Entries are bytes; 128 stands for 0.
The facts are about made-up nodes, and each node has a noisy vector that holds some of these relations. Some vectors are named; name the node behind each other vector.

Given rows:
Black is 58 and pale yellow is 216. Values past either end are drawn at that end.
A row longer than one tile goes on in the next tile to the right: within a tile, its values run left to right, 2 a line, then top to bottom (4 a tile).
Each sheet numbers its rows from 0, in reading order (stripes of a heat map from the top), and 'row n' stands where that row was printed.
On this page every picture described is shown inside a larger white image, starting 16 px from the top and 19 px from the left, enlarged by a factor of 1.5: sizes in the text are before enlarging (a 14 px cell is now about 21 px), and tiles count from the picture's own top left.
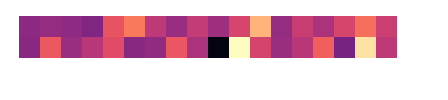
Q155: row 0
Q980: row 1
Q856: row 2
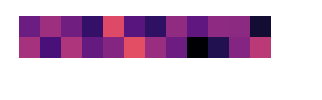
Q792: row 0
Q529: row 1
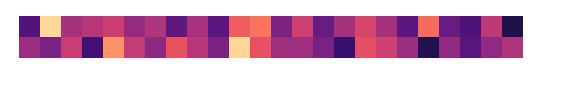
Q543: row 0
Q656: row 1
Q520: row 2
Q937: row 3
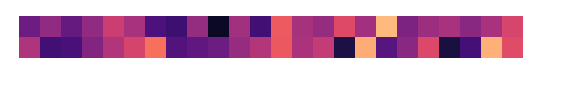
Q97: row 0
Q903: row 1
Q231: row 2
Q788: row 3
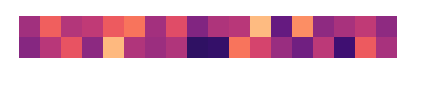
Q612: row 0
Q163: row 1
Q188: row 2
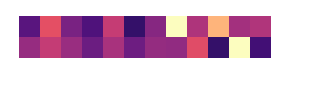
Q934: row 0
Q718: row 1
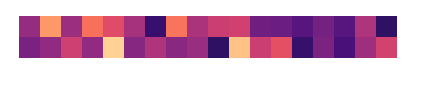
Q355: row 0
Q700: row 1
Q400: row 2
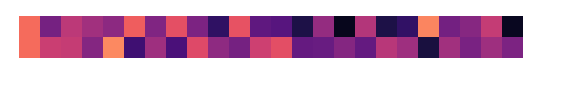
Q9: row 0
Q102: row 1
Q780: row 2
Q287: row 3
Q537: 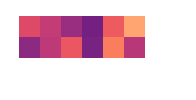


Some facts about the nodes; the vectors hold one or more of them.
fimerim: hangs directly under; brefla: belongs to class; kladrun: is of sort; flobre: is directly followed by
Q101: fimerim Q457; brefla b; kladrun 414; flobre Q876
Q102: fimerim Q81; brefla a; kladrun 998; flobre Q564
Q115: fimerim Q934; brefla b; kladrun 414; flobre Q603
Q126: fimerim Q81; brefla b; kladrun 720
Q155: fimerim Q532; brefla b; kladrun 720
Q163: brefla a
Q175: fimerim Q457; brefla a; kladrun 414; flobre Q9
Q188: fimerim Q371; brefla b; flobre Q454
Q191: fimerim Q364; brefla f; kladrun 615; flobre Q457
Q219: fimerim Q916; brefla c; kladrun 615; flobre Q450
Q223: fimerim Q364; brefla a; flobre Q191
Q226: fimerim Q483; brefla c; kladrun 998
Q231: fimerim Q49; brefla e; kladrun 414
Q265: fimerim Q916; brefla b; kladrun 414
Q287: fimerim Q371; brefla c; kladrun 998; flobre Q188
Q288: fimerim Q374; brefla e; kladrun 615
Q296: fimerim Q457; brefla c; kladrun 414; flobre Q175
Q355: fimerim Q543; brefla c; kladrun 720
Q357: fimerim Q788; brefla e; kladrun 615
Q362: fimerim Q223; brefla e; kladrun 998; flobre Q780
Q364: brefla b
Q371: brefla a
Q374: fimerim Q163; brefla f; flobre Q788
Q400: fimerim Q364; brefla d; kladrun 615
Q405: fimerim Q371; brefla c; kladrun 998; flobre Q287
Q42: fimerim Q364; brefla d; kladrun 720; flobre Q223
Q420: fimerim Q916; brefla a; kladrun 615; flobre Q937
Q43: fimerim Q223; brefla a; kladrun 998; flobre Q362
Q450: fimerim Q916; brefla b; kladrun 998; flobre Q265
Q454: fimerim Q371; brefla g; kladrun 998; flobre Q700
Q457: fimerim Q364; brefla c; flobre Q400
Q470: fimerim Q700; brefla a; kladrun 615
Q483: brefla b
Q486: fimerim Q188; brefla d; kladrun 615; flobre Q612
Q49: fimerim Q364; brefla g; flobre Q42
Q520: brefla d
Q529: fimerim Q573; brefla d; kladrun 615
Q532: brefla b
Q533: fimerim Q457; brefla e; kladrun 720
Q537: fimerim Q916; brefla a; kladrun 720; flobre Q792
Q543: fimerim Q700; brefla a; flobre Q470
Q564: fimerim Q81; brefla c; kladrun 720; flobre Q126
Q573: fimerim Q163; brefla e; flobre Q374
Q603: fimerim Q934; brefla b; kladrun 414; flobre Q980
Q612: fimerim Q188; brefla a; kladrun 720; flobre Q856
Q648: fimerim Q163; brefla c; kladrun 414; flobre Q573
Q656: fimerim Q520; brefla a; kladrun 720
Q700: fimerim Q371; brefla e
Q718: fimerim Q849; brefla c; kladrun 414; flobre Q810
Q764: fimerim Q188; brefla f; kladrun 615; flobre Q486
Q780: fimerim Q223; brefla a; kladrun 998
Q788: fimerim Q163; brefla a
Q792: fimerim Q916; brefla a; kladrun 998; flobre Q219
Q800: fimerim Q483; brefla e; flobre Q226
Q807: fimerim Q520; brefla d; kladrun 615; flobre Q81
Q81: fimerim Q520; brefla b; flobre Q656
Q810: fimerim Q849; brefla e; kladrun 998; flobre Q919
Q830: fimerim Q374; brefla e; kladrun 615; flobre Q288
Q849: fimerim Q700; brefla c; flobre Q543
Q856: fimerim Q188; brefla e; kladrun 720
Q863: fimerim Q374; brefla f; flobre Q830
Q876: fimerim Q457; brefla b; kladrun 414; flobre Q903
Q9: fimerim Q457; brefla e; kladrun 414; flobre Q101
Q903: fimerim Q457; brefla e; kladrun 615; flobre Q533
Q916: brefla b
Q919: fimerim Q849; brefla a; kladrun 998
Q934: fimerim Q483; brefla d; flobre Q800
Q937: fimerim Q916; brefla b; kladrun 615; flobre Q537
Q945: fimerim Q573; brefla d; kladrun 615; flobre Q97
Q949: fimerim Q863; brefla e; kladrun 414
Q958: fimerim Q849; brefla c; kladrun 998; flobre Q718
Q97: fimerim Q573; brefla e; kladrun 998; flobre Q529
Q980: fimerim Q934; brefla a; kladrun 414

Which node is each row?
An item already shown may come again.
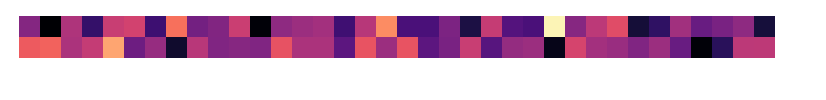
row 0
Q533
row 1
Q287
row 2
Q223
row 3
Q362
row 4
Q958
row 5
Q529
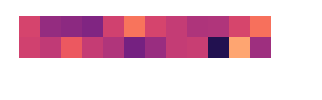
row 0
Q42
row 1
Q603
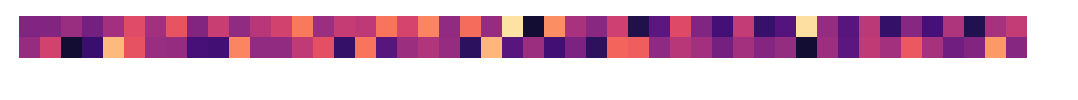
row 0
Q788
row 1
Q573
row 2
Q115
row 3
Q648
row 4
Q470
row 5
Q934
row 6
Q764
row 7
Q457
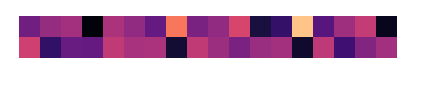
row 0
Q191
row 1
Q405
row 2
Q486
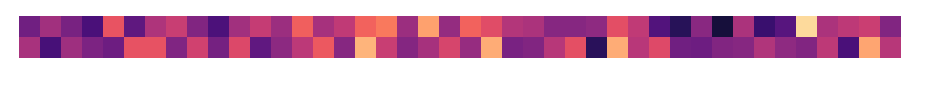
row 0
Q792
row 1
Q49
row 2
Q612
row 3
Q355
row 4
Q126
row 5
Q780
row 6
Q543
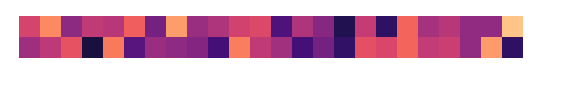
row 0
Q115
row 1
Q371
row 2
Q219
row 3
Q296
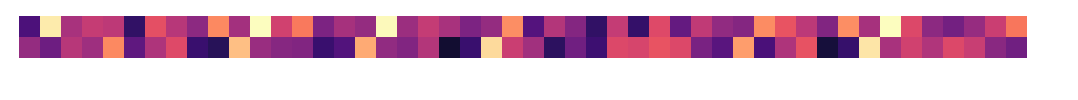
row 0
Q849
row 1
Q949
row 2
Q863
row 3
Q374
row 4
Q219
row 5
Q876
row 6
Q949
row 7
Q42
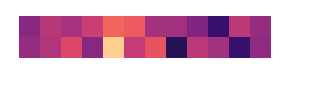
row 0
Q856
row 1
Q43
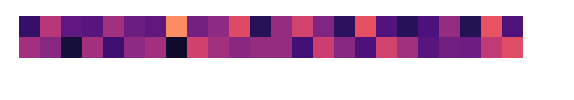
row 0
Q945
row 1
Q405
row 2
Q102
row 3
Q226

